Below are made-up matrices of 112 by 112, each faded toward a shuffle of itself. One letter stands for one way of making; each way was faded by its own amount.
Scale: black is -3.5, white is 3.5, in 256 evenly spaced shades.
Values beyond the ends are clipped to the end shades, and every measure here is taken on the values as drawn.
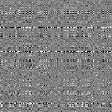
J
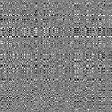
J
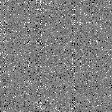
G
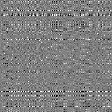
J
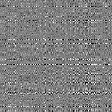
J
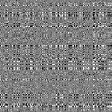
J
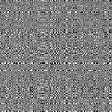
J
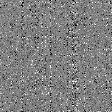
G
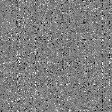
G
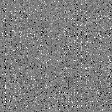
G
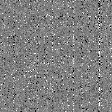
G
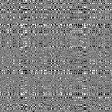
J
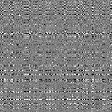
J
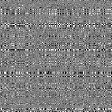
J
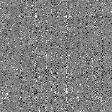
G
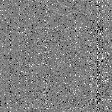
G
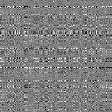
J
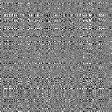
J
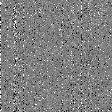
G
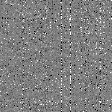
G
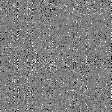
G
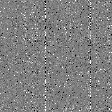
G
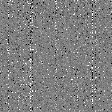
G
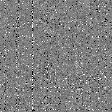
G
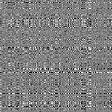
J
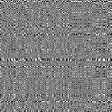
J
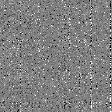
G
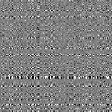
J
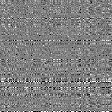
J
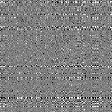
J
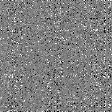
G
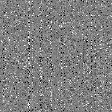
G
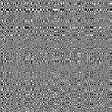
J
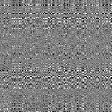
J
